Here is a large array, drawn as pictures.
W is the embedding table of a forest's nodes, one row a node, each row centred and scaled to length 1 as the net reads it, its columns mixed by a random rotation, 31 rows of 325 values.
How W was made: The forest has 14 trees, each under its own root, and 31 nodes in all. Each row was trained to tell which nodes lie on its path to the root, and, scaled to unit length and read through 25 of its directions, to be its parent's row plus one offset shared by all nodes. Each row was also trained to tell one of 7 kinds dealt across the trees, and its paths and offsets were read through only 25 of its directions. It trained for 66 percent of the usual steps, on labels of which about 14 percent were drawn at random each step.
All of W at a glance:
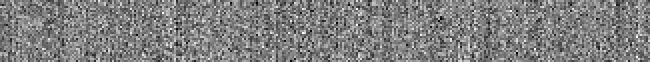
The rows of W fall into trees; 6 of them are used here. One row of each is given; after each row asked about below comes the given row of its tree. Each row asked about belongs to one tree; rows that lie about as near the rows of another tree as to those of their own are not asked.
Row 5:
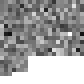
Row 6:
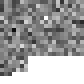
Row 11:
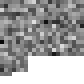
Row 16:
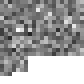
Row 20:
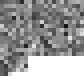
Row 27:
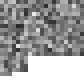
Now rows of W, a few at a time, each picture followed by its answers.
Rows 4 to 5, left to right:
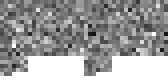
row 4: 16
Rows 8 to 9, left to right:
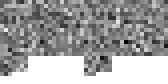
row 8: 20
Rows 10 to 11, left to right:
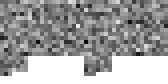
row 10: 11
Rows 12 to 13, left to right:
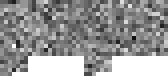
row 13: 6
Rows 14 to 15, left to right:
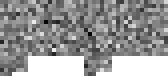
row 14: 11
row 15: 20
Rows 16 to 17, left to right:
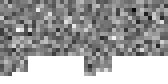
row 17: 11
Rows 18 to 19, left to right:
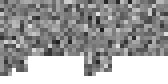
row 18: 27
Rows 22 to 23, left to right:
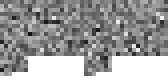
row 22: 16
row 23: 6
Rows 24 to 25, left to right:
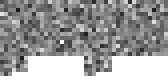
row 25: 16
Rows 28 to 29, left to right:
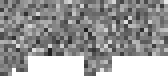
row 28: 27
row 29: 20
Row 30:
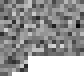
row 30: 27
